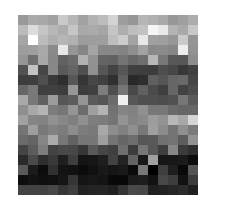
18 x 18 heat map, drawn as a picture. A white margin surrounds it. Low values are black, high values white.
No single row or column stands out from its neighbours. Stripes running across repeat 2 times from top to bottom. Values rise toward the top. The bottom middle is the ninth with the lowest average. Overall the values sit about 40% of the way up the scale.
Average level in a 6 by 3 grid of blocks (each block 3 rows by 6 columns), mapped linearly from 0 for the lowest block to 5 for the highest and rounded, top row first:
5 5 5
3 3 3
2 2 2
4 3 4
2 2 2
0 0 1
